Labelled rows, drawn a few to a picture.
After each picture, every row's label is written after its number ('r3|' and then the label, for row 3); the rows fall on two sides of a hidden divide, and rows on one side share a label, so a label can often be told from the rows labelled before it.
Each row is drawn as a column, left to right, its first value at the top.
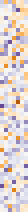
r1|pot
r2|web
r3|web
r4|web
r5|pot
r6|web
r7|web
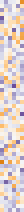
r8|web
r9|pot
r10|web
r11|pot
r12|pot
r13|pot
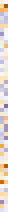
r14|web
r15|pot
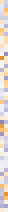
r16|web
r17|web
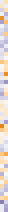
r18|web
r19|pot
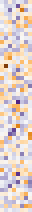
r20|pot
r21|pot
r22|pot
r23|web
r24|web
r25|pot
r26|pot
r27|pot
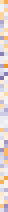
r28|web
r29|pot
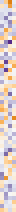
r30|pot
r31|web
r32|pot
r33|pot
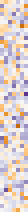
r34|pot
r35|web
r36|web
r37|pot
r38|web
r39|web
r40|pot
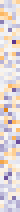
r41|web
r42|pot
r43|pot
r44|pot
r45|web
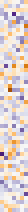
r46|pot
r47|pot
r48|pot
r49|pot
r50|web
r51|pot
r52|pot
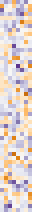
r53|pot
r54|pot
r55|pot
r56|pot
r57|pot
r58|pot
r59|pot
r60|pot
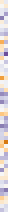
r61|pot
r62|pot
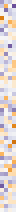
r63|pot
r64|pot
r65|pot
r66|web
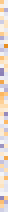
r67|web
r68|pot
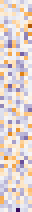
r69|pot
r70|web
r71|web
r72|pot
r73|web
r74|web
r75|web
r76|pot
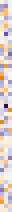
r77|pot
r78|web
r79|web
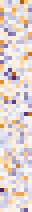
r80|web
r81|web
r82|web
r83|pot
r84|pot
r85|web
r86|pot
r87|web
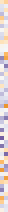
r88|pot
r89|web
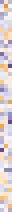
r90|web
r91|pot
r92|web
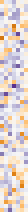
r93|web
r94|web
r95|pot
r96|web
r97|web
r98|web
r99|pot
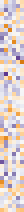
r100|web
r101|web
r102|pot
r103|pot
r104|web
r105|pot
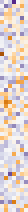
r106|web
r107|web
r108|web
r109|pot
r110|pot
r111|web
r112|web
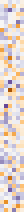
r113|web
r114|pot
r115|pot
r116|pot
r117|web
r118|web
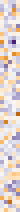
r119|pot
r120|web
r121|pot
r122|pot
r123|web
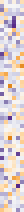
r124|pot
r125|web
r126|web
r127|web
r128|pot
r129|pot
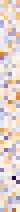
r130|web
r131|pot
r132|web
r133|web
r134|pot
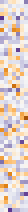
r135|web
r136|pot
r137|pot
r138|web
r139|web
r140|web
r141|web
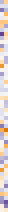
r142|pot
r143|pot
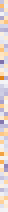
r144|pot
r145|pot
